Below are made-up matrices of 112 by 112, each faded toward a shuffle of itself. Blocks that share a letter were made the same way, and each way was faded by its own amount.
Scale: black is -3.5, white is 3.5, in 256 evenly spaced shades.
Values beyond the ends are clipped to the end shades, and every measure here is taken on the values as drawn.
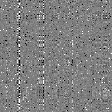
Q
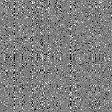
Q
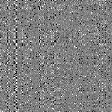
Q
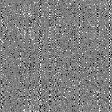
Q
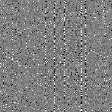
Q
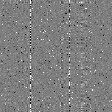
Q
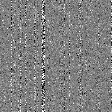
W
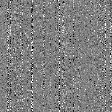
W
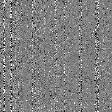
W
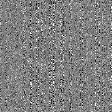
W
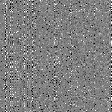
Q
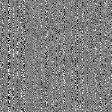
W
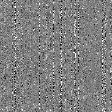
W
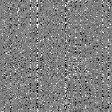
Q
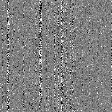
W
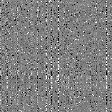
Q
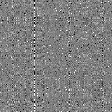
Q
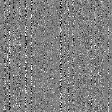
W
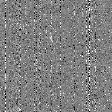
W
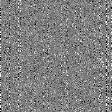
W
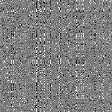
Q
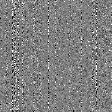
W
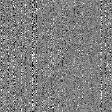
W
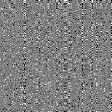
Q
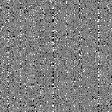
Q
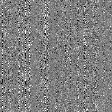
W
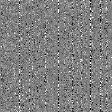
W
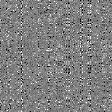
Q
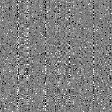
Q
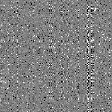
Q
